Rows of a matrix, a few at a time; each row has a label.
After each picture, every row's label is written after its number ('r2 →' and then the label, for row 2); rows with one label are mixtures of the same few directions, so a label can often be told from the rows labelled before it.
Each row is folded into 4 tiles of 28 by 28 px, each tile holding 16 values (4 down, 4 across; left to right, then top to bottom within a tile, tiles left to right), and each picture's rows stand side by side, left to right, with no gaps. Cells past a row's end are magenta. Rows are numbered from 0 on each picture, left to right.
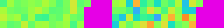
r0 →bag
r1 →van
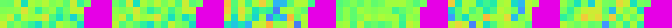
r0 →van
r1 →van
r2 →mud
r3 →mud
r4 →bag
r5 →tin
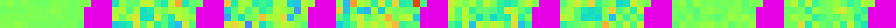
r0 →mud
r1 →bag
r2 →bag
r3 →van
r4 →mud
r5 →tin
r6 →van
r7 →mud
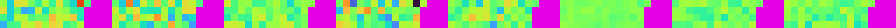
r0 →van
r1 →van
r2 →bag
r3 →van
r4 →tin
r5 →van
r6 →tin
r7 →mud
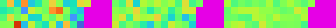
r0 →mud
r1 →van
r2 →tin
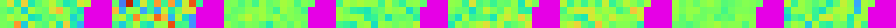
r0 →mud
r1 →van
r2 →tin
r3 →tin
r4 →van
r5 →tin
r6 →mud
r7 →bag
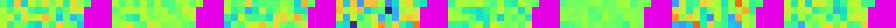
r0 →van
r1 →tin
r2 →van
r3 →mud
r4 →tin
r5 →bag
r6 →bag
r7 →mud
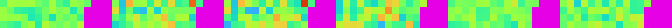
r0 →tin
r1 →van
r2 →van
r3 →mud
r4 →bag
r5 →van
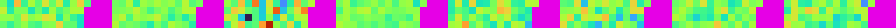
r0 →van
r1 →van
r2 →tin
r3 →van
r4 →mud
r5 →van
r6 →tin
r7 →van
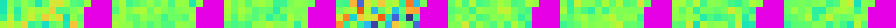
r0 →mud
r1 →van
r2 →mud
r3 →van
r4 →mud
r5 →van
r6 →mud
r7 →bag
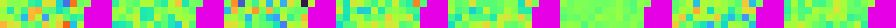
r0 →bag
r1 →bag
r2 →van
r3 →van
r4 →van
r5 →bag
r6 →van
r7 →mud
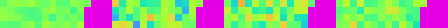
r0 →tin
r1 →bag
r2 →van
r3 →mud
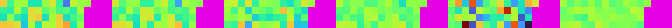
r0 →bag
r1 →bag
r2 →mud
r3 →bag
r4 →mud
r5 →tin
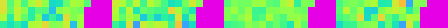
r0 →mud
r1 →mud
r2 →bag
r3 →bag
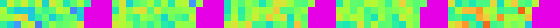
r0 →tin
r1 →van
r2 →mud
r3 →bag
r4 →tin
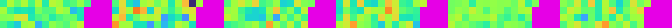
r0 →tin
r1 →van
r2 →tin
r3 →mud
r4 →van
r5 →tin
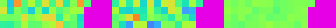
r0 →van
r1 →tin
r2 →mud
